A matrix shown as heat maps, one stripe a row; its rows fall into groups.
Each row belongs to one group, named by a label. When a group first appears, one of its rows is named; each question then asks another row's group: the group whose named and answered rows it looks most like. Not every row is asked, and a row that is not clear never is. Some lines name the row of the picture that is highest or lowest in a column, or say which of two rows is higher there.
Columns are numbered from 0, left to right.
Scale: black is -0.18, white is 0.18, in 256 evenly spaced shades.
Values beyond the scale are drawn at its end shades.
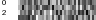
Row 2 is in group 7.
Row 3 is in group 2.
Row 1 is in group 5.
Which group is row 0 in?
7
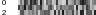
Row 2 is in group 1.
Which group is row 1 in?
2
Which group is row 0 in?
7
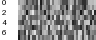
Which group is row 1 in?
7
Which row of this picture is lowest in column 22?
2
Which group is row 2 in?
1
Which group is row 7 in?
2
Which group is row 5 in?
7
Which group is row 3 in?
5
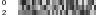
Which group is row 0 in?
2
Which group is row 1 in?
1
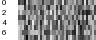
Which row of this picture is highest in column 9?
6
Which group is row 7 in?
7
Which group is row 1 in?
7
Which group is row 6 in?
1
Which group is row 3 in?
2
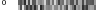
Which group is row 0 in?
2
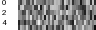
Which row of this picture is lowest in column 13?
3
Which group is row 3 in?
1
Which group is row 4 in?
2
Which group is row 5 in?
5
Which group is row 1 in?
7
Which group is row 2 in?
5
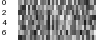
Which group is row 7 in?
2
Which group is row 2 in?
2
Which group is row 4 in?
5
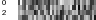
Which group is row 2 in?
7
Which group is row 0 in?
5
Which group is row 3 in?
1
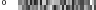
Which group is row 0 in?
7
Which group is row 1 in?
1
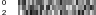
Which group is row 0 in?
2
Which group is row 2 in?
7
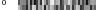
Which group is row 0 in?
7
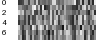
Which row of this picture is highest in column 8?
1
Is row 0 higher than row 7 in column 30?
No
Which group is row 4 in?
2
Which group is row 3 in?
2
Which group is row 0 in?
2
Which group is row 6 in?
5
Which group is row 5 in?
1
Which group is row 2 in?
7
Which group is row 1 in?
1
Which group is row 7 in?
5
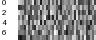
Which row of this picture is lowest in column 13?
4
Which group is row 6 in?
2
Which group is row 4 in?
1
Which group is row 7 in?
2
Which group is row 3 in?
5
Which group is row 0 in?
7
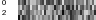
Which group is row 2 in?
1
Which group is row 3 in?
2
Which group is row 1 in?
1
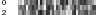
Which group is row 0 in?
7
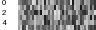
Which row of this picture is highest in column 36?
4
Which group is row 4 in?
1
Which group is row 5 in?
5
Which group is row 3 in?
1
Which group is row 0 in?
1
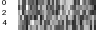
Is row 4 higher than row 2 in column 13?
No
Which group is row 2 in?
5
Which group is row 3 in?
7
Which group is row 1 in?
5
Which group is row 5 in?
1
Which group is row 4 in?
1
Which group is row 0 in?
5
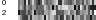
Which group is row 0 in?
2
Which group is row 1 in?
5
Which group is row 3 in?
1
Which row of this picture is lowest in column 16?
0
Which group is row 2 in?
2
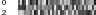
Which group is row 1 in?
2
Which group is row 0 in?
5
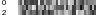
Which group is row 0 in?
7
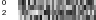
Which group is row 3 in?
7
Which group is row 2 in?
1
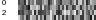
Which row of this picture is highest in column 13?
0
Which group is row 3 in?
1
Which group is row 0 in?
2
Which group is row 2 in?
2
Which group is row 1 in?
1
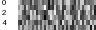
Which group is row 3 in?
1
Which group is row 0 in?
5
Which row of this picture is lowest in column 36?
5
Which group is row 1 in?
5
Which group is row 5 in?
1
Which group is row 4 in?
2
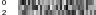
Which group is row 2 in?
1
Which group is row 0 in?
2
